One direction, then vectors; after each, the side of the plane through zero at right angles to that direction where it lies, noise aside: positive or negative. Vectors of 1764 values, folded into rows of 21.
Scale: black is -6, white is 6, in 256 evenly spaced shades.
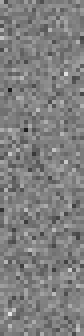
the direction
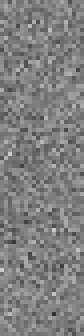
positive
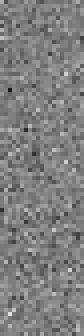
positive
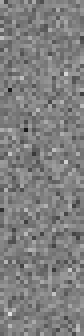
positive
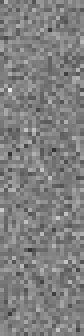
negative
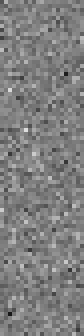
negative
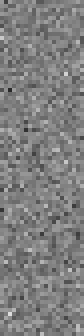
positive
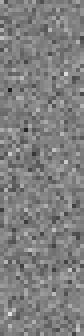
positive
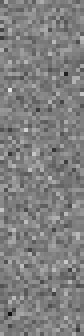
negative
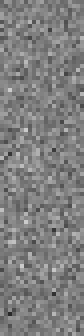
negative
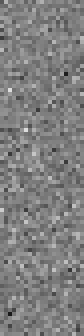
negative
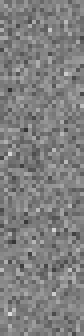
positive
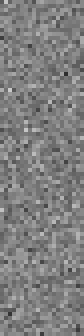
negative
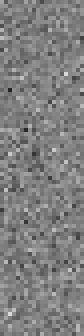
positive
